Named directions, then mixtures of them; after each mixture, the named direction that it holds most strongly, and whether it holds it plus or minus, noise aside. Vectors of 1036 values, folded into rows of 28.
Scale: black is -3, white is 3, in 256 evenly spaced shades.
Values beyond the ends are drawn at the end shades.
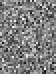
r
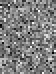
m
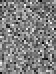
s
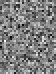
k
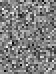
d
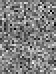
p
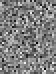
r, minus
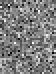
m, plus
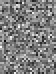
k, minus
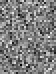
d, plus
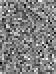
s, minus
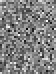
s, minus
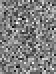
r, minus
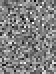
r, minus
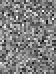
k, minus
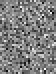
p, plus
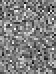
p, minus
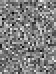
p, minus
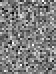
d, minus
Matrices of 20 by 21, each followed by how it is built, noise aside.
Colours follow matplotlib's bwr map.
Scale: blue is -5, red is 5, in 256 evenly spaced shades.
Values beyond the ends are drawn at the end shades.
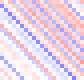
Toeplitz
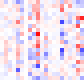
uneven columns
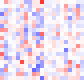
uneven columns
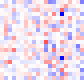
uneven columns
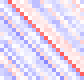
Toeplitz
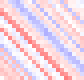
Toeplitz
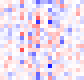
uneven columns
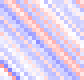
Toeplitz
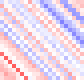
Toeplitz
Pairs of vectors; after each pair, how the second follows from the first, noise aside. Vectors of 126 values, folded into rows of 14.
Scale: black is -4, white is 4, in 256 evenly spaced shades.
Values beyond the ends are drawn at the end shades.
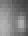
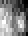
scaled up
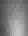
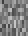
shuffled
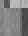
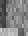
reversed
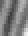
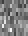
shuffled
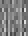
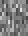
shuffled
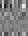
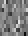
shuffled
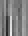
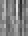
reversed
